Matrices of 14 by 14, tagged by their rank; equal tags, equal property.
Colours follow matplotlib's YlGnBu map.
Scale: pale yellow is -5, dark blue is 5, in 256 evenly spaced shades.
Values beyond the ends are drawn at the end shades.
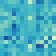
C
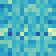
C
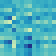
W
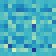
C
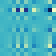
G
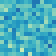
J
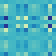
G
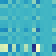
G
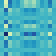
G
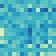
C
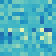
C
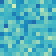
J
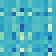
W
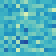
C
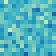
J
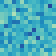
J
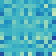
W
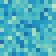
J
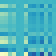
G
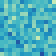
J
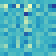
W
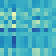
W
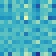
W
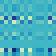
G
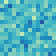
J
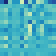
W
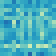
C
